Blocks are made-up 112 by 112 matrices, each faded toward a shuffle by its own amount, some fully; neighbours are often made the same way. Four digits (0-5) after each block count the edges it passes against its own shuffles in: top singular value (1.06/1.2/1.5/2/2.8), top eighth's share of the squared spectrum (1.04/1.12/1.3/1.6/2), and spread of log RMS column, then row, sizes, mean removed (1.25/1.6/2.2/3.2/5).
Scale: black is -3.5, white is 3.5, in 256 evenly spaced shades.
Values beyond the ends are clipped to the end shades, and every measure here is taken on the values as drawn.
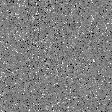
3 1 1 0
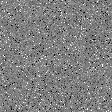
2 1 0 0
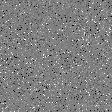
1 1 0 0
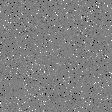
0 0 0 0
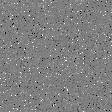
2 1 0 0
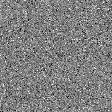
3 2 0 1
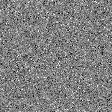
0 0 0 0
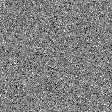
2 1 0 0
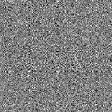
4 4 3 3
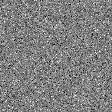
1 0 0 0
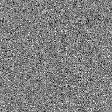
3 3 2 1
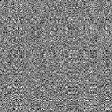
4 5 3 3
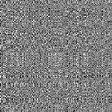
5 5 3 3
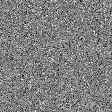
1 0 0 0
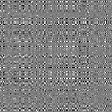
5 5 4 4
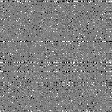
5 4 2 3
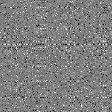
4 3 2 2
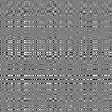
5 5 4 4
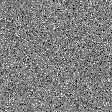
2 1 0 0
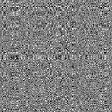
5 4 3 3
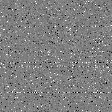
3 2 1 2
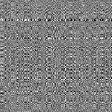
5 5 4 4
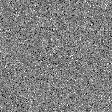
3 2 0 0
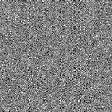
4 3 2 2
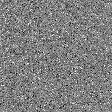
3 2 0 0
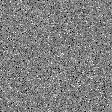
1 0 0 0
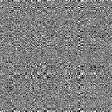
5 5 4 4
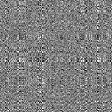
5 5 4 3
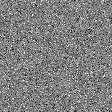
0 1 0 0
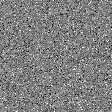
2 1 0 0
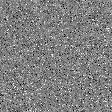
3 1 0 0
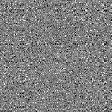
4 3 2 2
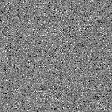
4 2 1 1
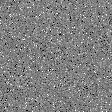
0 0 0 0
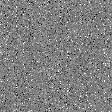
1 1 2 0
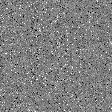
0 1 1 0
